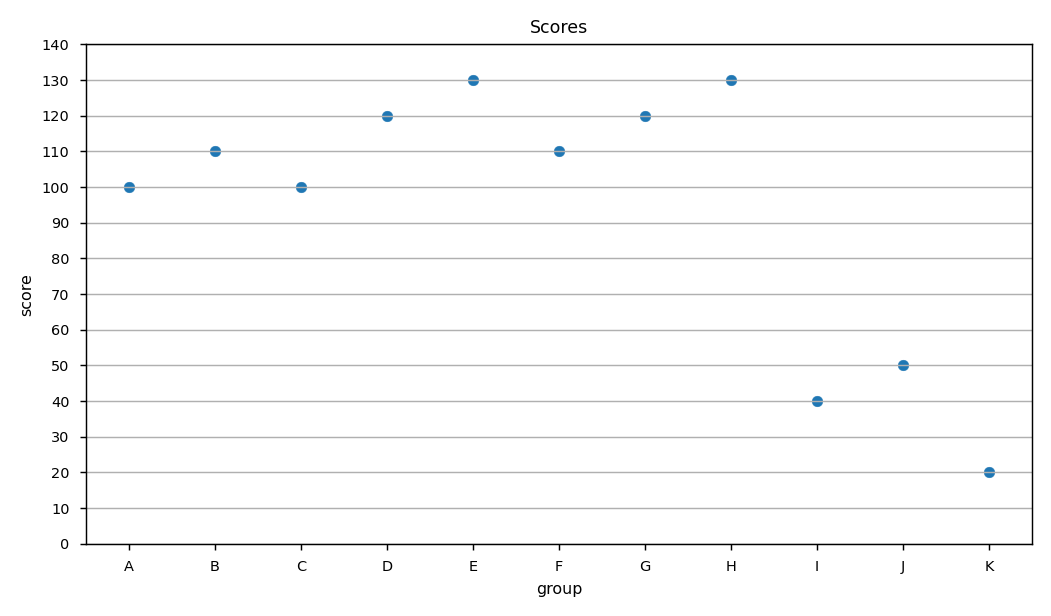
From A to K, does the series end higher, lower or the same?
lower
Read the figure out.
Title: Scores
x-axis: group, ticks A B C D E F G H I J K
y-axis: score, ticks 0 10 20 30 40 50 60 70 80 90 100 110 120 130 140
Values:
100 110 100 120 130 110 120 130 40 50 20
